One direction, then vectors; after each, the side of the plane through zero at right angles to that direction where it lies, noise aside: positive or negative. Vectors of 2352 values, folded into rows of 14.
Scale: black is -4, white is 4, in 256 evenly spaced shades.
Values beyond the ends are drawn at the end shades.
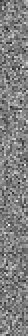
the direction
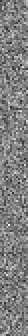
positive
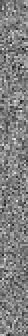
positive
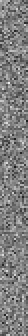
negative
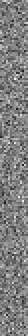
positive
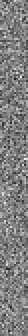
negative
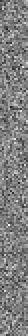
positive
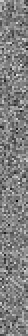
negative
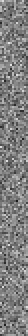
negative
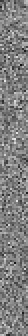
positive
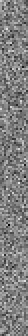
negative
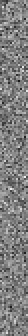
positive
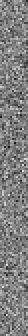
negative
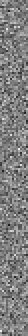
negative
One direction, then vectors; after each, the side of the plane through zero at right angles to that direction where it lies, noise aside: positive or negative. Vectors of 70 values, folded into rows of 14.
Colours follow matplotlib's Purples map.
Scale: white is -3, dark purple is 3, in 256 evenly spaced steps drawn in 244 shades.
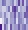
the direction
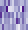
negative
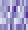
positive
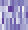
positive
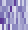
negative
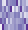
negative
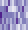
negative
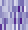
positive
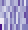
positive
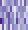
negative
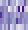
negative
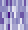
negative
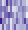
negative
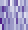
negative
